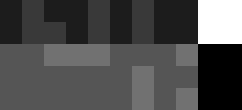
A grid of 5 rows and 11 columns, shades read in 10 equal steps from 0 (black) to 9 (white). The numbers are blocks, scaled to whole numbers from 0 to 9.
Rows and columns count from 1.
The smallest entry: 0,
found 6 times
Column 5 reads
2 2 4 3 3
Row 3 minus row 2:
2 1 2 3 2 2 1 2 3 -9 -9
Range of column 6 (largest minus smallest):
2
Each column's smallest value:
1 2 1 1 2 1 2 1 1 0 0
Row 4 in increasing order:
0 0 3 3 3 3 3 3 3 3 4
